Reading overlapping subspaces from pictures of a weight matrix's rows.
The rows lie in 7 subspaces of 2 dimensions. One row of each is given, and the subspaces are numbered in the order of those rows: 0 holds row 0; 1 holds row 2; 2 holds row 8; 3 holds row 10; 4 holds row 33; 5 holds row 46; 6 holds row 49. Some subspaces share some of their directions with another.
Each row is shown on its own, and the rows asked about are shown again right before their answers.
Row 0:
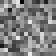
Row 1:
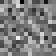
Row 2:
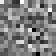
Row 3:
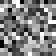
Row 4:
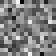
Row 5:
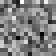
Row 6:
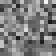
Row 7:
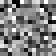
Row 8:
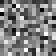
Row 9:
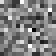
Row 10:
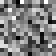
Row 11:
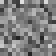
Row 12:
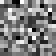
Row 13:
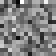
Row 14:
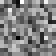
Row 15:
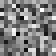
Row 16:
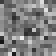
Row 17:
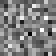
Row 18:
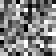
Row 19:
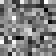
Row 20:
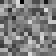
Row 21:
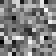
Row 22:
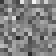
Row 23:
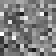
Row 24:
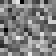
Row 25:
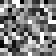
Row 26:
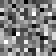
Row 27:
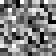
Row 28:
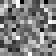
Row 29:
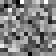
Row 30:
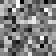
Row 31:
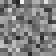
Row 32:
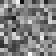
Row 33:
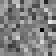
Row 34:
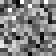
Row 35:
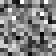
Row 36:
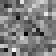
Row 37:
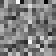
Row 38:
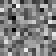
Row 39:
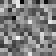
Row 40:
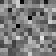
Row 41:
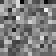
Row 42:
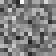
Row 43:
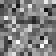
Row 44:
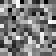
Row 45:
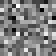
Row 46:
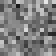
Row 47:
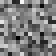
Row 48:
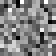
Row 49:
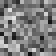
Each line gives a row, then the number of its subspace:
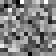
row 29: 0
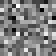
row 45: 2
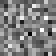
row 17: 4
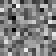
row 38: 2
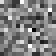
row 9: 1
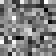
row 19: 0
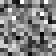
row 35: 3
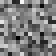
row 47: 3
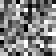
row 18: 5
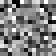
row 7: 2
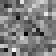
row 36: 0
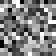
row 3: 5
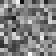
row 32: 6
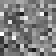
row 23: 6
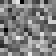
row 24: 3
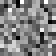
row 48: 4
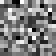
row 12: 1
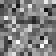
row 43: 3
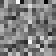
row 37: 5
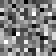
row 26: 2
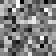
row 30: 3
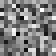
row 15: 2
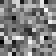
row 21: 0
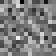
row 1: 6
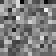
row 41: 3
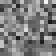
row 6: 5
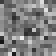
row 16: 0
